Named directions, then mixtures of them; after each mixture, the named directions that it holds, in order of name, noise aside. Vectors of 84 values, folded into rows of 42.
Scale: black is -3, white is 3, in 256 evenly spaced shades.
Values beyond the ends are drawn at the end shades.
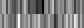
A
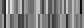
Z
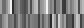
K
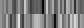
A, Z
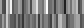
K, Z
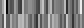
Z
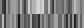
A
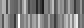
A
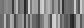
A, K, Z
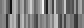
A, K, Z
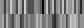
A, Z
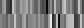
K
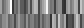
K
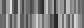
A, K, Z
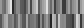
K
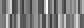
A, K, Z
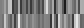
A, K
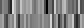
A, K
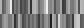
K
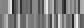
A, K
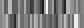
A, K, Z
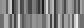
A, K
